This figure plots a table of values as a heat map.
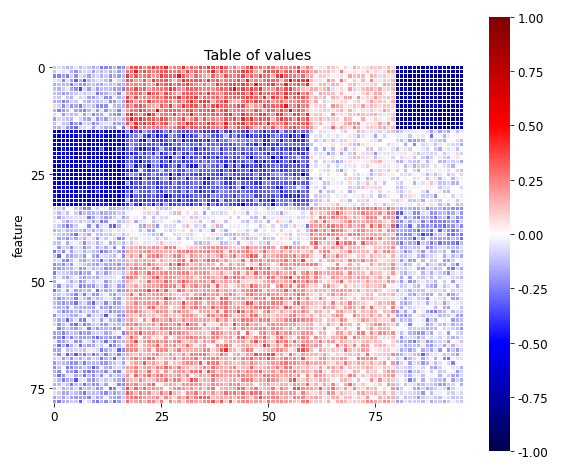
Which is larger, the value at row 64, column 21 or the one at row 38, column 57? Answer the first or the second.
the first
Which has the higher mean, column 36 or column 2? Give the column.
36
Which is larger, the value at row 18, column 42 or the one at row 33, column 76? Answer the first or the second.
the second
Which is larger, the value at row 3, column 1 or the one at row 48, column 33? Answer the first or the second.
the second
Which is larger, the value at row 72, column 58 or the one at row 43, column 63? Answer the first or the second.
the second
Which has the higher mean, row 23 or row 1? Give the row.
1
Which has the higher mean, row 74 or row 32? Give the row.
74
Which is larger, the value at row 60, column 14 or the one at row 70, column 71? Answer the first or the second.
the second
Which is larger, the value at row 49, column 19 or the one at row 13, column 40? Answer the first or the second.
the second
